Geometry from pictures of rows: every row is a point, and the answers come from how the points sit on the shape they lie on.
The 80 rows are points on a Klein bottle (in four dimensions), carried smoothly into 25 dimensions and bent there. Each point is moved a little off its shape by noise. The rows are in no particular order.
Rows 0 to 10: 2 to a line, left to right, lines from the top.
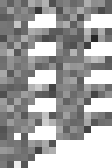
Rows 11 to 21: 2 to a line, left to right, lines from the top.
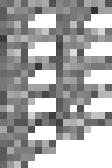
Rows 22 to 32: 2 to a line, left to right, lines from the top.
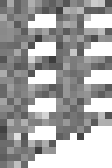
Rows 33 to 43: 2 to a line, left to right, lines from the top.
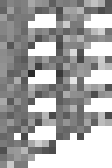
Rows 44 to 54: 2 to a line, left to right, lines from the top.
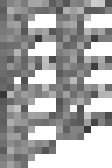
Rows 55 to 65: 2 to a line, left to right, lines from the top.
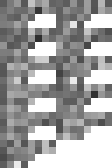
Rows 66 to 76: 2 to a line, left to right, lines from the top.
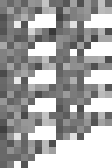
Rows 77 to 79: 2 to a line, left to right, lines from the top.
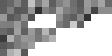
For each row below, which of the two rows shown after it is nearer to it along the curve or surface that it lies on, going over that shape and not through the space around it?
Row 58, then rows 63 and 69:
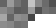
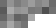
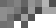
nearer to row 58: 63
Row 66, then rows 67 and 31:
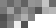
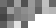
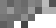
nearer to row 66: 31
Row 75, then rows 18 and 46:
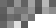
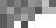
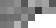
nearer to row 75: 46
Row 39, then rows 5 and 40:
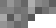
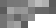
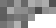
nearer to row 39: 5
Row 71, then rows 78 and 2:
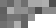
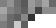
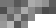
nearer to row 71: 78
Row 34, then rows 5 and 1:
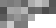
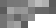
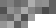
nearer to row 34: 1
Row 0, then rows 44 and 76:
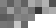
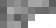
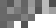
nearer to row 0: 44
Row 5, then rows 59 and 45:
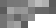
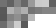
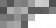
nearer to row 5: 45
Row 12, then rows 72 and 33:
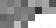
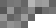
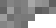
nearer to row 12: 72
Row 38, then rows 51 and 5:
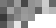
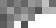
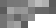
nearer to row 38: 51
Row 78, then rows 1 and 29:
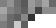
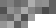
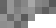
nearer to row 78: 29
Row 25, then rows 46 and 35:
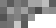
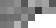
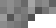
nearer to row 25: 46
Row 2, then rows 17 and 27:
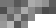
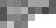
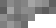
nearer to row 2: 17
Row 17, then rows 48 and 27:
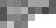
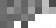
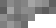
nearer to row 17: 27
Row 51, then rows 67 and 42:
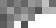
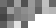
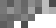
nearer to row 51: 42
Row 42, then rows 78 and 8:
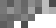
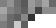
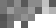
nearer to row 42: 8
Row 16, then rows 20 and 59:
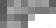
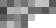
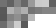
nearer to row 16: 20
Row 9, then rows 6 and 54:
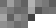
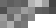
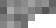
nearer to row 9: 54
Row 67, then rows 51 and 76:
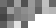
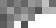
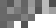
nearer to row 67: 76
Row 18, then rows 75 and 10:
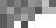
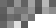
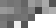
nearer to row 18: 10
